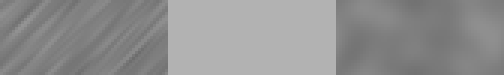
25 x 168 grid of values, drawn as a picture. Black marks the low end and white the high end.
The table splits into one row of 3 panels. Panel 1,1: middling, slanting up to the right, faint in contrast. Panel 1,2: high, flat. Panel 1,3: middling, smooth, faint in contrast.
